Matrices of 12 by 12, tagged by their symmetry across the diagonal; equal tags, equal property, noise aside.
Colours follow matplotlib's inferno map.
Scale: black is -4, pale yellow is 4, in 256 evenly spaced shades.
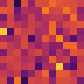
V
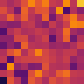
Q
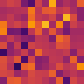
Q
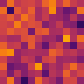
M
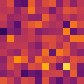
V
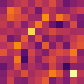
M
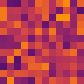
Q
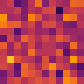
Q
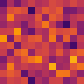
V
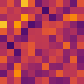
M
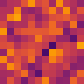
M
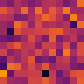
V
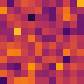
Q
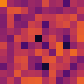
M
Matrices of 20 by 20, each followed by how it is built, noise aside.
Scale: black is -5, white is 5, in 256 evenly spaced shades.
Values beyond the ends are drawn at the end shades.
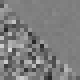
lower triangular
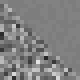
lower triangular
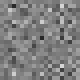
low rank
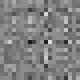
low rank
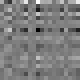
low rank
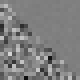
lower triangular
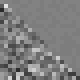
lower triangular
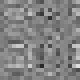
low rank
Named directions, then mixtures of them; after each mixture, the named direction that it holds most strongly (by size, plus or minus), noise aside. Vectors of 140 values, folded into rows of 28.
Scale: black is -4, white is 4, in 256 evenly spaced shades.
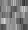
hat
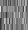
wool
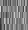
wool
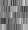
hat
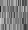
wool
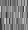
wool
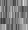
hat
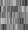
hat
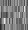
wool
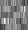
hat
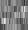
hat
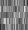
wool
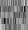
wool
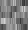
hat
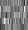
wool
